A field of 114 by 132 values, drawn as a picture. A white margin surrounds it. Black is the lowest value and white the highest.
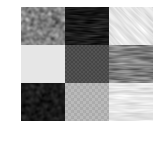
The table splits into 3 rows of 3 panels. Panel 1,1: middling, blotchy. Panel 1,2: very low, streaked across, faint in contrast. Panel 1,3: very high, slanting down to the right, faint in contrast. Panel 2,1: very high, flat. Panel 2,2: low, checkered, faint in contrast. Panel 2,3: middling, streaked across. Panel 3,1: very low, blotchy, faint in contrast. Panel 3,2: high, checkered, faint in contrast. Panel 3,3: very high, streaked across, faint in contrast.
